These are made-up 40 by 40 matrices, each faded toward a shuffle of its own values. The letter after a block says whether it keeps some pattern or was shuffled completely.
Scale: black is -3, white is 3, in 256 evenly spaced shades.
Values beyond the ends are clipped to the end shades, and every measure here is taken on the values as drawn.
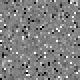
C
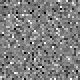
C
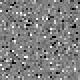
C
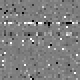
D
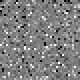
C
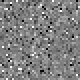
C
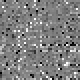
D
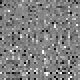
D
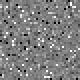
C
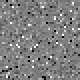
C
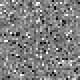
C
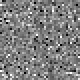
C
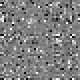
D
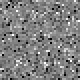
C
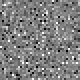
C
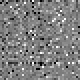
D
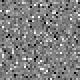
C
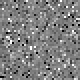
C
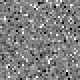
C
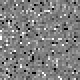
C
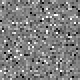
C
